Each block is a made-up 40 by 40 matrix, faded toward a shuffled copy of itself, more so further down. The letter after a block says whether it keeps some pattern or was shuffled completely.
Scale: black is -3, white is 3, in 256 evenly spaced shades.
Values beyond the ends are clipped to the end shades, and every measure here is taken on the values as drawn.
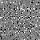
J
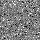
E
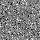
E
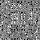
J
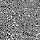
J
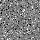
E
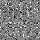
J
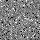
E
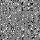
J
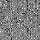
J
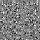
J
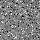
E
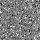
E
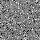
E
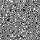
J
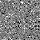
J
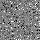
E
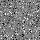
E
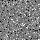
E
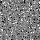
J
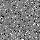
E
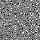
J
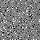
J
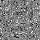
J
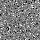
E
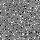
E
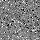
E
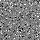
E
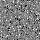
E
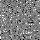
J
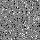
J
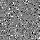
J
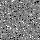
E
